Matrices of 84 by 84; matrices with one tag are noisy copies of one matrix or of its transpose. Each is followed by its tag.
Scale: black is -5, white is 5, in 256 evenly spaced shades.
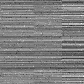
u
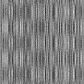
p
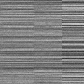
u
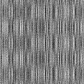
p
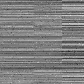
u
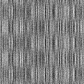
p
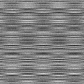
p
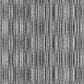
p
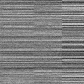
u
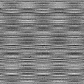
p
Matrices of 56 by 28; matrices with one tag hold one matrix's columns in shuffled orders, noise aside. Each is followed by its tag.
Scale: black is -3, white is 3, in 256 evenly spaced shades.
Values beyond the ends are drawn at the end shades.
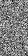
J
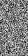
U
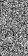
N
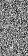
U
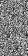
N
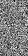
J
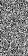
U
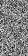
U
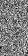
U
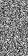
N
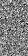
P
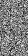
N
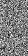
N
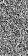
P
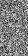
U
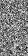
U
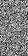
J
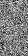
J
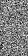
J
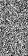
U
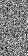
N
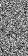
N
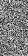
P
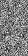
N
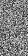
N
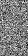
J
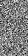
P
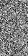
U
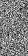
N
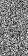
N
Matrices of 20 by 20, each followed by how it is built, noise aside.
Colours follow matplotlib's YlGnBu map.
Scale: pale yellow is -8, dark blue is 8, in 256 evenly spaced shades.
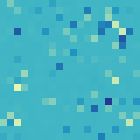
sparse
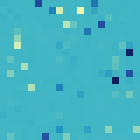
sparse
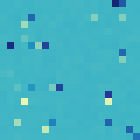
sparse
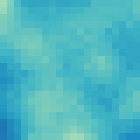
smooth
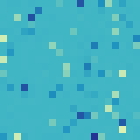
sparse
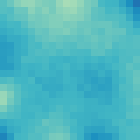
smooth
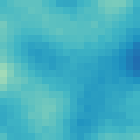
smooth
